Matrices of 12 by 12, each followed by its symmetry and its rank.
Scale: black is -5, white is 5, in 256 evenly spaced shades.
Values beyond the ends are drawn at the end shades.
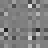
antisymmetric, rank two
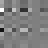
neither, rank one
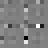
antisymmetric, rank two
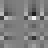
neither, rank one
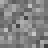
symmetric, full rank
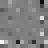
antisymmetric, rank two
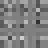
antisymmetric, rank two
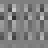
neither, rank one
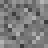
symmetric, full rank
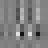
neither, rank one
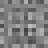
antisymmetric, rank two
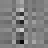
neither, rank one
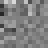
antisymmetric, rank two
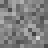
symmetric, full rank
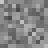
symmetric, full rank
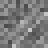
symmetric, full rank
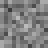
symmetric, full rank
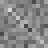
symmetric, full rank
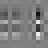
neither, rank one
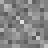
symmetric, full rank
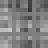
antisymmetric, rank two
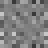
antisymmetric, rank two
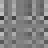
neither, rank one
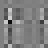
neither, rank one
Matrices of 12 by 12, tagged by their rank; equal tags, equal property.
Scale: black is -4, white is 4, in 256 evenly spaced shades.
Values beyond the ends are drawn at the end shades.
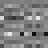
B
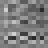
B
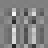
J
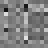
B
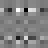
J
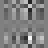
J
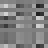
J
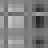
J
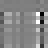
J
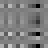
J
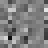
B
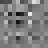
B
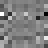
B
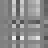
J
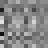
B
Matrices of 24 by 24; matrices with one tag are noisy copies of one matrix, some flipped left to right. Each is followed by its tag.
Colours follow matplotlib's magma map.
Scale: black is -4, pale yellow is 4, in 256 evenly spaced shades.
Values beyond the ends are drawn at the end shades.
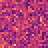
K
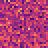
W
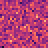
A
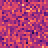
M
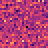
W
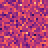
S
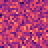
A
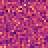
M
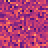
W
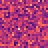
W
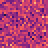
S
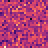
M
